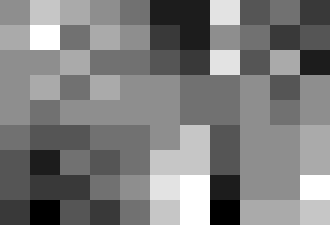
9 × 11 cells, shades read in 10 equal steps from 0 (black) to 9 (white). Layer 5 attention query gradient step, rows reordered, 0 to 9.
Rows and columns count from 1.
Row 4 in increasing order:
3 4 4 4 5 5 5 5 5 6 6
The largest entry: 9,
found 4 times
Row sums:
46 47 47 52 51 49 48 53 46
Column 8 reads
8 5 8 4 4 3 3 1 0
